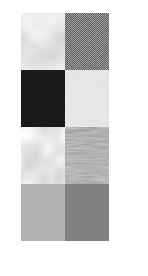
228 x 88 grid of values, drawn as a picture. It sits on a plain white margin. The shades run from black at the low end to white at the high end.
It is made of 4 by 2 panels. Panel 1,1: very high, smooth, faint in contrast. Panel 1,2: middling, checkered, strong in contrast. Panel 2,1: very low, flat. Panel 2,2: very high, checkered, faint in contrast. Panel 3,1: very high, smooth, faint in contrast. Panel 3,2: high, streaked across, faint in contrast. Panel 4,1: high, flat. Panel 4,2: middling, flat.
